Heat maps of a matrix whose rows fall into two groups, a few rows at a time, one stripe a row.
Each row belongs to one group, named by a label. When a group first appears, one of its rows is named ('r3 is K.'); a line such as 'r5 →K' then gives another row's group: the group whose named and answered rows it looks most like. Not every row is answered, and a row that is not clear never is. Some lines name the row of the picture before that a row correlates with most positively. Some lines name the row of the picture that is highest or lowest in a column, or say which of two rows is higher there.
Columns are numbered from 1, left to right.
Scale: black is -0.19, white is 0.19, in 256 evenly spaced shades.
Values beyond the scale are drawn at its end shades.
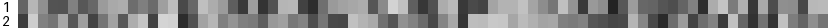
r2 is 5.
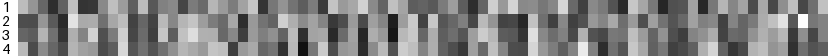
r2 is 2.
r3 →2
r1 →5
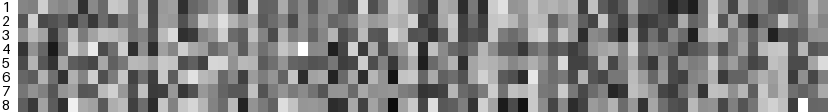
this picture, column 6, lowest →2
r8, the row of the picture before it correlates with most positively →2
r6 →2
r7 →5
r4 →2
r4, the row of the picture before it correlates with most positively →2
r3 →5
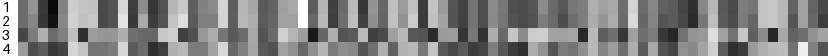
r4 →2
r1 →2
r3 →5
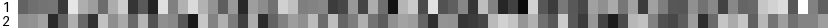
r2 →5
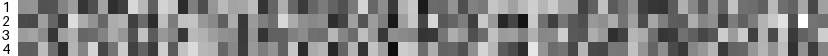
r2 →2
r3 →5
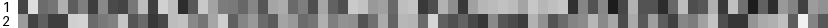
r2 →2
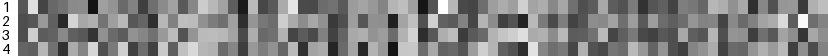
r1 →5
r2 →2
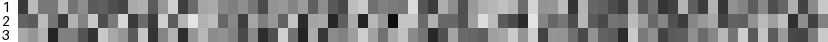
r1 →5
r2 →2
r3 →5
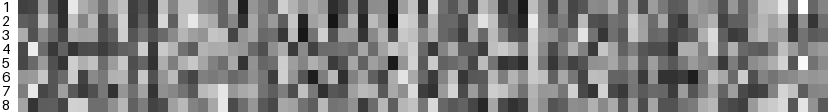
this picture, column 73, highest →6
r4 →5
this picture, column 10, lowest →7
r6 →5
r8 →2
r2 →2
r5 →2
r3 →2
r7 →5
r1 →2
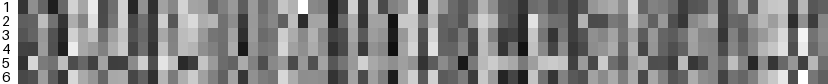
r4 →2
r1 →2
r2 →2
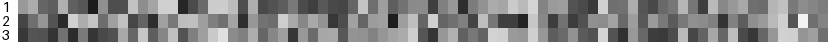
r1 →5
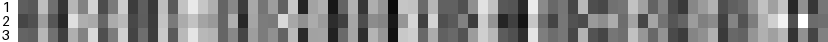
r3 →2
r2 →2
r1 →2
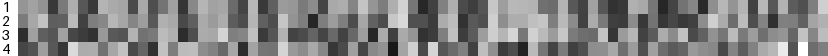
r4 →2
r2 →5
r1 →5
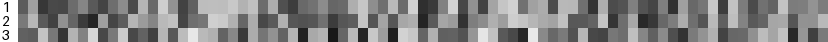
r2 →5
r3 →2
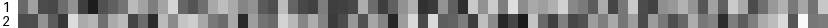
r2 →2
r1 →5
